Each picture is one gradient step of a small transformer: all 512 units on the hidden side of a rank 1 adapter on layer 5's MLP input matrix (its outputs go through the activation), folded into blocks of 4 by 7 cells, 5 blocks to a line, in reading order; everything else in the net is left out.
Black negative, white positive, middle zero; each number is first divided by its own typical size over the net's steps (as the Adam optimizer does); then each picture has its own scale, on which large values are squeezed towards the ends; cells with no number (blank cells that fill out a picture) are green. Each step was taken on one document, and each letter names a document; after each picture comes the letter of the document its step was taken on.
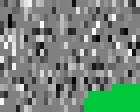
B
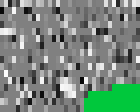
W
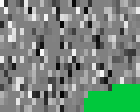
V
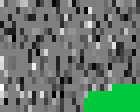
V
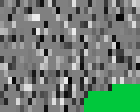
W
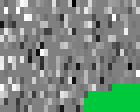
V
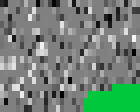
V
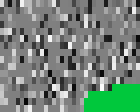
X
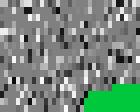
W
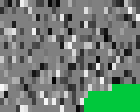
X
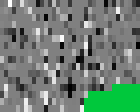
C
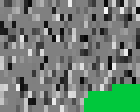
W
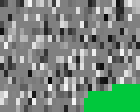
B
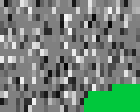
B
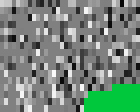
W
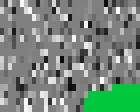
C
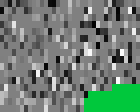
X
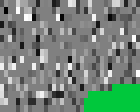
V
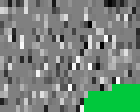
C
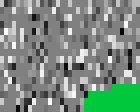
B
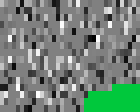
V
